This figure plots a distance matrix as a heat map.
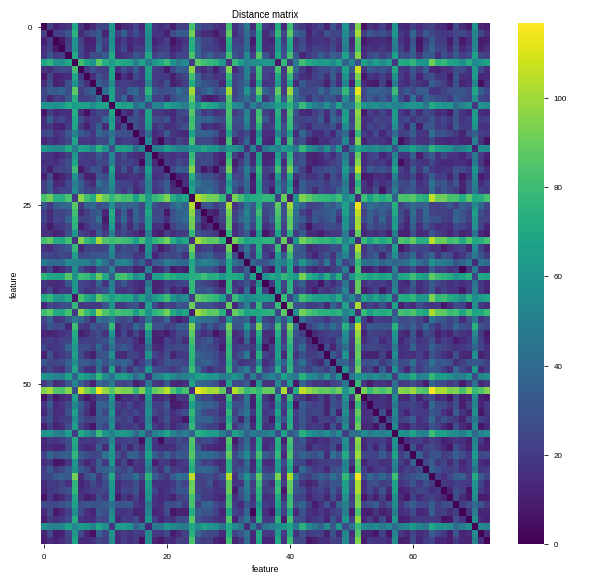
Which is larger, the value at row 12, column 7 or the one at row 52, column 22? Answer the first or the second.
the second
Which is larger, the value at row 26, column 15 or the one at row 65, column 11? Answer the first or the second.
the second
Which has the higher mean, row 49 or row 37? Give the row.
49
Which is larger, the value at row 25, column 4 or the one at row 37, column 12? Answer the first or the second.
the first
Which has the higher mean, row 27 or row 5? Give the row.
5
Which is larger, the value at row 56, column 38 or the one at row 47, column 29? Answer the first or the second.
the first
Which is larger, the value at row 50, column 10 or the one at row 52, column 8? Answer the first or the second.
the first
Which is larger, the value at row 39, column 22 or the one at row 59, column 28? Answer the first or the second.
the first
